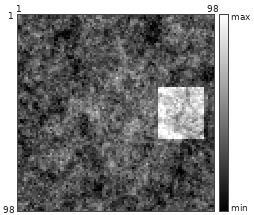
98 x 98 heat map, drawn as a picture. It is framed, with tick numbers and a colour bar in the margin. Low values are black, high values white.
The values are skewed, with a long tail toward high values. The middle right is the ninth with the highest average. The texture is blotchy. In the middle right lies a patch that is higher than the rest. No regular stripes run through it.
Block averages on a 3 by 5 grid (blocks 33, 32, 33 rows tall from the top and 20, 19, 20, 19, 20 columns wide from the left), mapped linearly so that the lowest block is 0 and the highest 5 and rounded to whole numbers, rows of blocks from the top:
1 0 1 0 1 / 0 1 2 5 5 / 1 1 1 1 0
